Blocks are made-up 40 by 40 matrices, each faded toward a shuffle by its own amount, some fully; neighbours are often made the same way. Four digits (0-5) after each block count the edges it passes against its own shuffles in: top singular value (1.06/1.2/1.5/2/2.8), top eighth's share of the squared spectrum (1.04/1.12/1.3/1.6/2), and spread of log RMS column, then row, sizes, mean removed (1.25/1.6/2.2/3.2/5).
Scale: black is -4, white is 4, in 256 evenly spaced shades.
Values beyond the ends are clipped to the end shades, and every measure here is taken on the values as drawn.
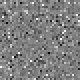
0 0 0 0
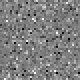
2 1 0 1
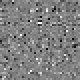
3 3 1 1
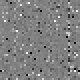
2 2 0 0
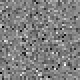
2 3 1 1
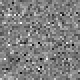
1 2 0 2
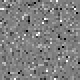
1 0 0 0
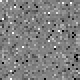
1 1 0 0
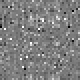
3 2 1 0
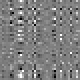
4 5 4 3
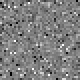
2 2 0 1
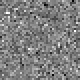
0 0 0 0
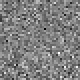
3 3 1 1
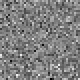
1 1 0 0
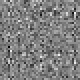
3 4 2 2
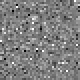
1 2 0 0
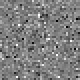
1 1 0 0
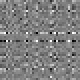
4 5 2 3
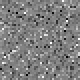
0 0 0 0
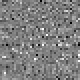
3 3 1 1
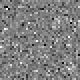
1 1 0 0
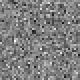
1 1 0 0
